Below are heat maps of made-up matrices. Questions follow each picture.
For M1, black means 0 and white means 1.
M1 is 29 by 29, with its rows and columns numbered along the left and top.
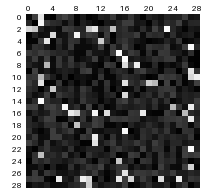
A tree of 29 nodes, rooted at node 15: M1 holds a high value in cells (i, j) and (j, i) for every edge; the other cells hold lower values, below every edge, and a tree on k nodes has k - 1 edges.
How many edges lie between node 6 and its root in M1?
1
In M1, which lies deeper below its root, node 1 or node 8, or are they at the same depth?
node 8
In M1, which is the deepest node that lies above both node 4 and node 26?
16
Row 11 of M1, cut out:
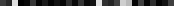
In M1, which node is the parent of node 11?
2
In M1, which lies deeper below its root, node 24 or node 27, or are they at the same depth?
the same depth
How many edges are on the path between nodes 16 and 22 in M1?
5
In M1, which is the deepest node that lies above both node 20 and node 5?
27
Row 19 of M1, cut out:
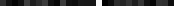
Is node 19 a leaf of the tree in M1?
yes
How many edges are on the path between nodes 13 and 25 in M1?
6
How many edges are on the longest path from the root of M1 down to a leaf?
9
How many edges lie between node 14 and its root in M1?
4
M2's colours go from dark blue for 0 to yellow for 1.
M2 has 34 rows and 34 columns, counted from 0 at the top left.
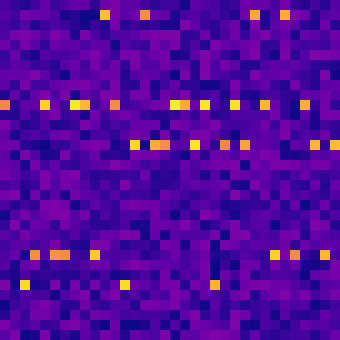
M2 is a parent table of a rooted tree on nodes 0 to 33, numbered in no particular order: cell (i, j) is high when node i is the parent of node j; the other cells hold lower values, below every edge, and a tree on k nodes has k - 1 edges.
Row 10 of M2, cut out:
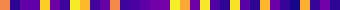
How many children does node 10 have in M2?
11
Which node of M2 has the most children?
10
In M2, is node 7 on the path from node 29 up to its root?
no
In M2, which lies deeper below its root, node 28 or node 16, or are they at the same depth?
node 16
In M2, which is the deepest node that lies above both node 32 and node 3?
25
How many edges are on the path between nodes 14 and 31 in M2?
1
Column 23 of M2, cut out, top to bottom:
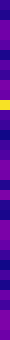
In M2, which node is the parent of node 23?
10
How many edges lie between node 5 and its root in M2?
2
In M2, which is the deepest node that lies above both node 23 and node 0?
10
